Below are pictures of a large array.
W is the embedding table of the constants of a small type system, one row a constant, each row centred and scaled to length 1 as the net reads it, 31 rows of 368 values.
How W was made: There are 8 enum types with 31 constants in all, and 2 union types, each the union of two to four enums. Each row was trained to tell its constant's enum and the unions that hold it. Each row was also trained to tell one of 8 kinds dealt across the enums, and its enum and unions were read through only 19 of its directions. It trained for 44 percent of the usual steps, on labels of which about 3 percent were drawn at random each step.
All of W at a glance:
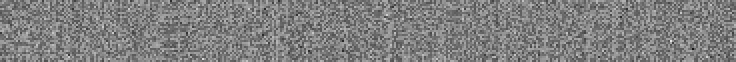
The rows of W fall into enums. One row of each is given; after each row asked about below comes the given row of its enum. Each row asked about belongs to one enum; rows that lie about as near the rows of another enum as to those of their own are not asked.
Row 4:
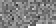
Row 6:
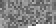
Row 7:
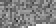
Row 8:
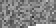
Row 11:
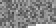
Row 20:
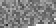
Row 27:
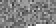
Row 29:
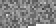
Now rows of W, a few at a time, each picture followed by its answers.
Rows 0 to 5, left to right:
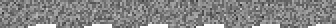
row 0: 7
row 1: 29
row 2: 4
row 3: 29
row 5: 7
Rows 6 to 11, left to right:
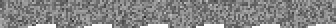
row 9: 4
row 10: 7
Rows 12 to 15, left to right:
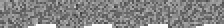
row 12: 20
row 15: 8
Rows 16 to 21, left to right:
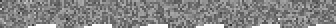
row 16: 27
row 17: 6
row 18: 20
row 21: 29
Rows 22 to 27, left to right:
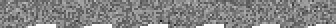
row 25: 20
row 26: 7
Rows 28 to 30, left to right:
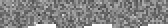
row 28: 20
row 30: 29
